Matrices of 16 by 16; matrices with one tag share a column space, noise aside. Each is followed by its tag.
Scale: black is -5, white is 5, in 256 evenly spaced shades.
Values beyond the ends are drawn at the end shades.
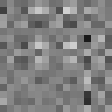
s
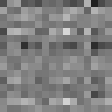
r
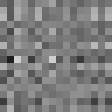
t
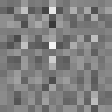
s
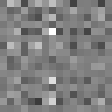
r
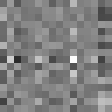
t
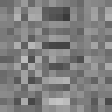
t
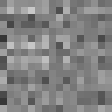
s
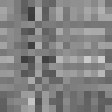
t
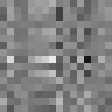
t
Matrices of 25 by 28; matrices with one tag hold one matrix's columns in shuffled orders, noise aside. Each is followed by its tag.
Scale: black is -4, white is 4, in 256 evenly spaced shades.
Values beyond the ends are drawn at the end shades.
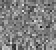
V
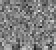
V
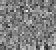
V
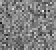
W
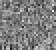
V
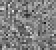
W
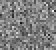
W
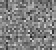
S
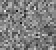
W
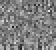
V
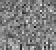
V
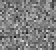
S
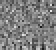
V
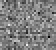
S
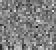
V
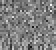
V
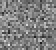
S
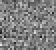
S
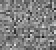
S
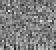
V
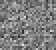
S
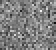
W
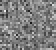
W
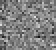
S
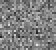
S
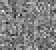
W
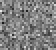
W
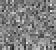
V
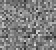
S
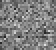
S
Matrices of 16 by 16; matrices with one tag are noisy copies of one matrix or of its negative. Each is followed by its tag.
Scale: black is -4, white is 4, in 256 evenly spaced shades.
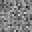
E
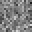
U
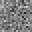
E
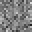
U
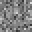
U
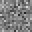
E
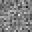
E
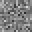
E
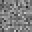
E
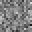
U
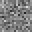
E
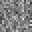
U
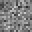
E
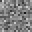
E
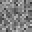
U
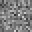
E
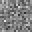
E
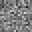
E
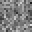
U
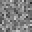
U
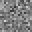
E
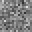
E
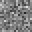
E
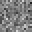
U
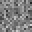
U
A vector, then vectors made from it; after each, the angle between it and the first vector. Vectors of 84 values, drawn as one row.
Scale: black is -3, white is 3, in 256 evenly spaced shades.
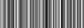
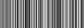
partly opposed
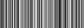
partly opposed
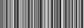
nearly opposite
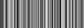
nearly opposite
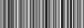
nearly parallel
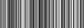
partly aligned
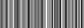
nearly opposite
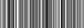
nearly parallel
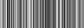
partly aligned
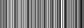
partly opposed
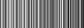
orthogonal
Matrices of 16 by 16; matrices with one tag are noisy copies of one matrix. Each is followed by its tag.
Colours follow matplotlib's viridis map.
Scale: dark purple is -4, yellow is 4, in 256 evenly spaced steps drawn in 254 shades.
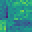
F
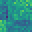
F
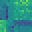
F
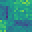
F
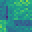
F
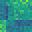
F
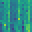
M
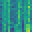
M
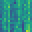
M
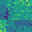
F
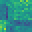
F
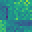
F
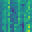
M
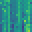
M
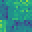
F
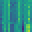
M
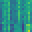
M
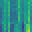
M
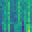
M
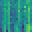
M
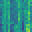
M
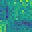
F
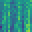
M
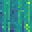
M
